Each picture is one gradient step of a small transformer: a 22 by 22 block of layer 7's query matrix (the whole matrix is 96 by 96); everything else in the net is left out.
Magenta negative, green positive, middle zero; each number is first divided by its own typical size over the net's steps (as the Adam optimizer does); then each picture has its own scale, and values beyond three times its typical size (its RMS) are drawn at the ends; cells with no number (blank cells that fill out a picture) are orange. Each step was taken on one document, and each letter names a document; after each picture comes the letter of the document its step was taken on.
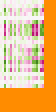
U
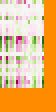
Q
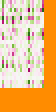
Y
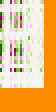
Y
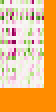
Y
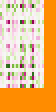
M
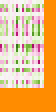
Q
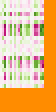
U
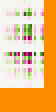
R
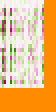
U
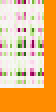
R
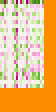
Q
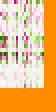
Q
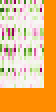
Y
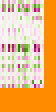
M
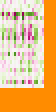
U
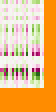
Q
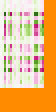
U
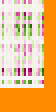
R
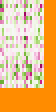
Q
